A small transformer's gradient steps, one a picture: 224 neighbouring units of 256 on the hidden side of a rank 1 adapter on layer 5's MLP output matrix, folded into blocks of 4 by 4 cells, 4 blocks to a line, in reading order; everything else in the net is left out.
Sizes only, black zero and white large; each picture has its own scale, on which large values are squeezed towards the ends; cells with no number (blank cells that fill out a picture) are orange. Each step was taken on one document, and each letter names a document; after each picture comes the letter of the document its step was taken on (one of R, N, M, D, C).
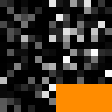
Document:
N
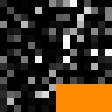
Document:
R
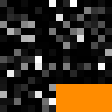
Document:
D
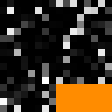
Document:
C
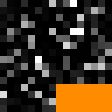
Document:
D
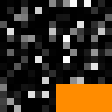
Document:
N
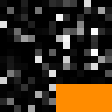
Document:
R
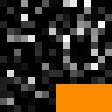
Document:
R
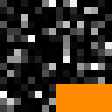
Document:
D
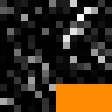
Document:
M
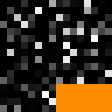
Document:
N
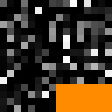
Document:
N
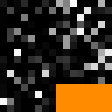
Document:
M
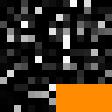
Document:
N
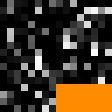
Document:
M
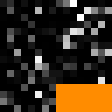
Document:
M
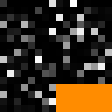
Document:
D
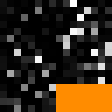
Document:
M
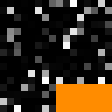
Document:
C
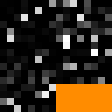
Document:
R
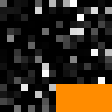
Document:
M
